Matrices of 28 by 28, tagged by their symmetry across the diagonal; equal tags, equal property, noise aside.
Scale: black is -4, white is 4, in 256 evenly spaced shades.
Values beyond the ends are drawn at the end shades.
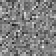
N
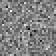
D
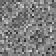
D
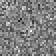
D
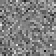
N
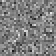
N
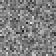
N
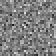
N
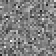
N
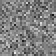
N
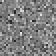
N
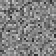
D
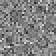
D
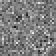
D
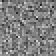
N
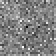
D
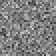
D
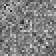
D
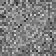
D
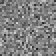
D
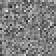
N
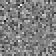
N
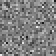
N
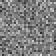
N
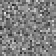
N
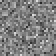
D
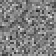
D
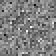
D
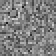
D
